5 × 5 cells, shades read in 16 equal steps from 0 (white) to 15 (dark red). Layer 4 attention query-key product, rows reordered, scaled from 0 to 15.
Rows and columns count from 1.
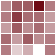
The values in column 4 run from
0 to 15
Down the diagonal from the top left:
7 12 7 7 8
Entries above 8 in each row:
3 3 2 2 0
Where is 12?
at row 2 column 2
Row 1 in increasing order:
7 8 10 10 15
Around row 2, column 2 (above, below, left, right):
10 10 8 9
